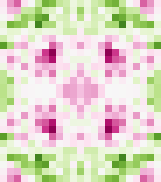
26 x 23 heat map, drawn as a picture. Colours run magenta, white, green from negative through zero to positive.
The texture is blotchy. There is no overall slope. On average the colour sits 50% of the way up the scale. It mirrors both left to right and top to bottom. There is no seam. The histogram is bell-shaped.
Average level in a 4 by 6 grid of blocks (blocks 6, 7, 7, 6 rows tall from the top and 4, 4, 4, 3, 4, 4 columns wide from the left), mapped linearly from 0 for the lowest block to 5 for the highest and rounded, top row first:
354453 / 301103 / 301103 / 354453
